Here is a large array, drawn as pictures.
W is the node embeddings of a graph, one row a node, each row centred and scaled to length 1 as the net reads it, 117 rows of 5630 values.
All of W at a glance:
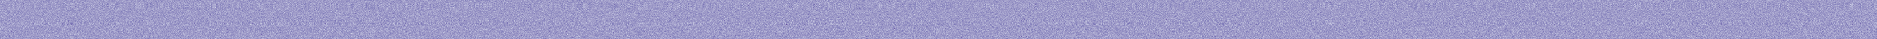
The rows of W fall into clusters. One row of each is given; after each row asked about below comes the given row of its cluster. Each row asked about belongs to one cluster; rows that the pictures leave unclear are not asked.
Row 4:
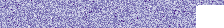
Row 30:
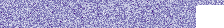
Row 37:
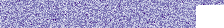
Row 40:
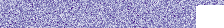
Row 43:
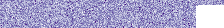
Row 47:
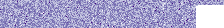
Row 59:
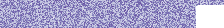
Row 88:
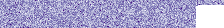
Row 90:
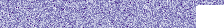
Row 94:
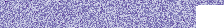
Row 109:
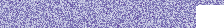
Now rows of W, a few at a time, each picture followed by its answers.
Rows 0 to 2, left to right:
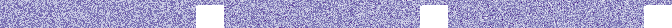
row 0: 47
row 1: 4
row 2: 94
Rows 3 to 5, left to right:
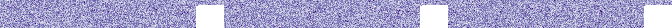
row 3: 40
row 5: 30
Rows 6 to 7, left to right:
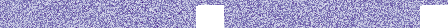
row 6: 94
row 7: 37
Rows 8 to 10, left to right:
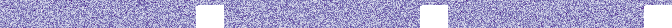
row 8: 59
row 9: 90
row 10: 37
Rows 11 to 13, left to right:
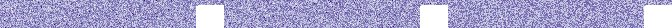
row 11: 43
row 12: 90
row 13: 59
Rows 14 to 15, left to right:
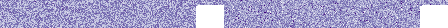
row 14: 90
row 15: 88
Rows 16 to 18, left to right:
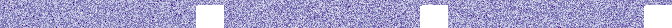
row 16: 47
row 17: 94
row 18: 90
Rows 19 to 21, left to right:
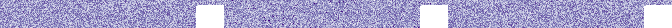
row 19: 30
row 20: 90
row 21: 47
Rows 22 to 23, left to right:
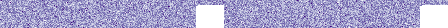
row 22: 90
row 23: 88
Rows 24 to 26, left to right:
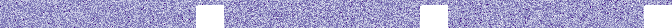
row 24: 47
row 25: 37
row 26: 59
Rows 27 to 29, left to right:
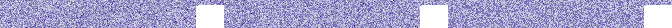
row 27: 43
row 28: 59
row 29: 47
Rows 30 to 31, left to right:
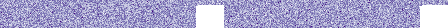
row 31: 88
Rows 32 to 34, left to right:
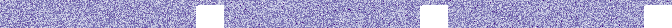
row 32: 40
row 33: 43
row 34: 37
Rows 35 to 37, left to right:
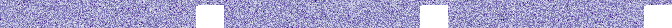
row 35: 94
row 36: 30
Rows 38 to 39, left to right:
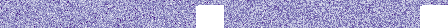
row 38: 109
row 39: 94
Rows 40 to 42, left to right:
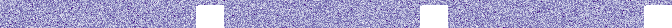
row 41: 4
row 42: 4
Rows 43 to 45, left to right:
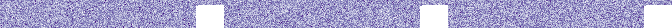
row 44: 88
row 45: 4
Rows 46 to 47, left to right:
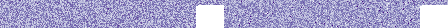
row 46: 109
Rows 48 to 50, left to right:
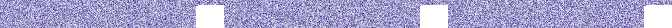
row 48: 94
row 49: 37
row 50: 88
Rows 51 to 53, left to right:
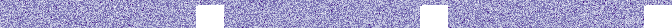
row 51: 37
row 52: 40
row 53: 4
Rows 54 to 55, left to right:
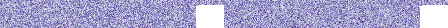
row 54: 43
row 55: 88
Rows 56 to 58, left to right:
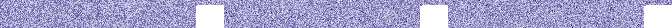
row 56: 30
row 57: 88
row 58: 94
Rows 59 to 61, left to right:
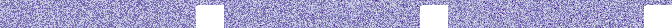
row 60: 30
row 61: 109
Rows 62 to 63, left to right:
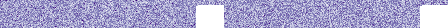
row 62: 30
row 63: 94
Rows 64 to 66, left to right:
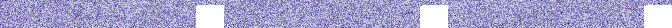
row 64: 30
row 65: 40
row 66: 43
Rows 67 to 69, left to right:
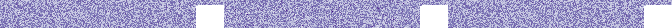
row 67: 47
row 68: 40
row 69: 47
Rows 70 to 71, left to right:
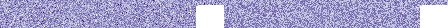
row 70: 30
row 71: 47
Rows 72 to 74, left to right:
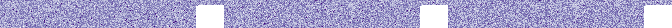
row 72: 43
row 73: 30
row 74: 30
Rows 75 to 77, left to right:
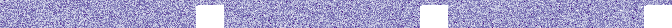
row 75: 59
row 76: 90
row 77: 43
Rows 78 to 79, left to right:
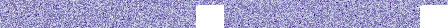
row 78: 37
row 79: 47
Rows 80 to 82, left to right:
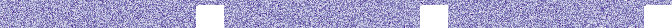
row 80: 109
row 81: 37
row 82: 40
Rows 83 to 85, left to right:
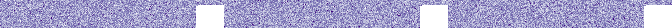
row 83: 4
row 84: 40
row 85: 94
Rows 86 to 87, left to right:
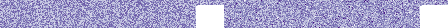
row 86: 59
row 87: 59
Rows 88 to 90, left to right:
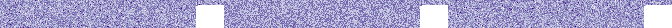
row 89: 88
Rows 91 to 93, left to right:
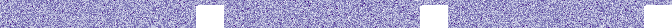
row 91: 40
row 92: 59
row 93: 40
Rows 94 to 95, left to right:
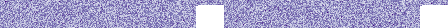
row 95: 94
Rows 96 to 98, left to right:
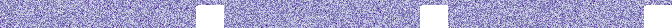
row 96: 88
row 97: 40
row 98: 4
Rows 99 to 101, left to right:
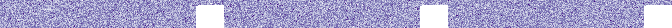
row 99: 43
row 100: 37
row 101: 4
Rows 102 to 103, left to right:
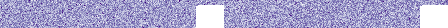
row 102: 40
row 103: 43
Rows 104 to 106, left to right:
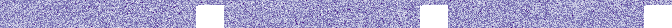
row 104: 94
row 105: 43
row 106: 30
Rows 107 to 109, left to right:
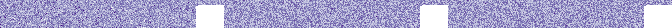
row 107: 88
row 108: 109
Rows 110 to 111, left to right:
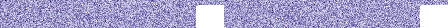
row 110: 30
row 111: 37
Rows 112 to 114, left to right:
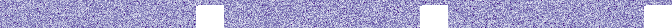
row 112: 4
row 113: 94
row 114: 90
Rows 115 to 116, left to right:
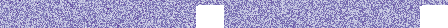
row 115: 109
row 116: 88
